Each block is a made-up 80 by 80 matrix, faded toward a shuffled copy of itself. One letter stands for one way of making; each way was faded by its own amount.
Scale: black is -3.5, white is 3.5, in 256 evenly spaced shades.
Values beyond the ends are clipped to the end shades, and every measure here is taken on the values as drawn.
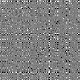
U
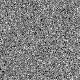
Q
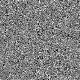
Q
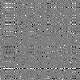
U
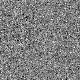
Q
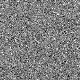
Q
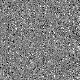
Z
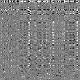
U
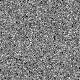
Q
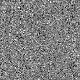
Z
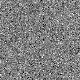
Z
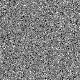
Q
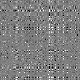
U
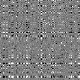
U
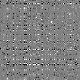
U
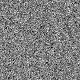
Q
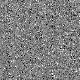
Z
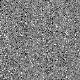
Z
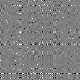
U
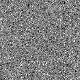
Q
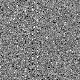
Z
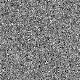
Q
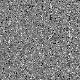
Z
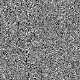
Z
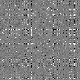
U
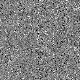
Z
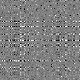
U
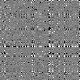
U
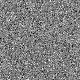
Q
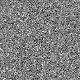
Q
